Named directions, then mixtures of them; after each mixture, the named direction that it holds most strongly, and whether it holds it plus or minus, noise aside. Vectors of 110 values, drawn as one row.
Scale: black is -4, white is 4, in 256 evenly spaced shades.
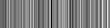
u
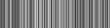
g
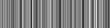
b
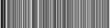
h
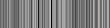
u, plus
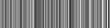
u, plus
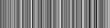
b, minus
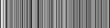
h, minus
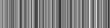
b, plus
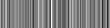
u, minus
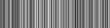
g, plus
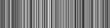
g, plus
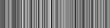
g, plus
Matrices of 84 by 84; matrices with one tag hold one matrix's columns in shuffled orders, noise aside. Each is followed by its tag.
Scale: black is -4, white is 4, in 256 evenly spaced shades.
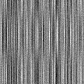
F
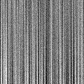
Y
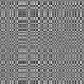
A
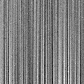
Y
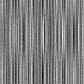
F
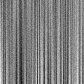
Y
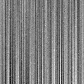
Y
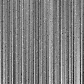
Y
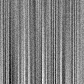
Y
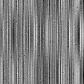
F
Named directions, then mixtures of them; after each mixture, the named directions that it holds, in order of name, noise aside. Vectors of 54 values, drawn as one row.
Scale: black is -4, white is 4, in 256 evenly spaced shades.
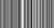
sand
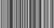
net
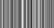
sand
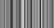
net, sand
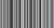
net, sand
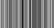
net, sand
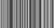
net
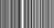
sand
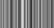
net, sand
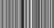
sand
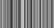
net, sand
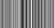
sand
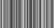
net, sand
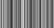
net, sand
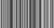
net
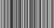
net, sand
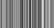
net, sand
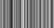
net, sand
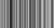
net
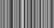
net, sand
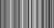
net, sand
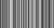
net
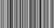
net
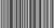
net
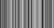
net, sand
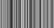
net, sand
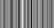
sand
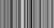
net, sand
